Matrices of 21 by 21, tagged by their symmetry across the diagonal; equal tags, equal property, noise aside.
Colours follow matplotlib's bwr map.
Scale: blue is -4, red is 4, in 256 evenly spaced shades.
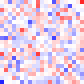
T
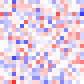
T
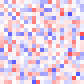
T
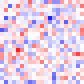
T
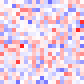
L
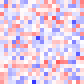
L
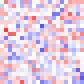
L
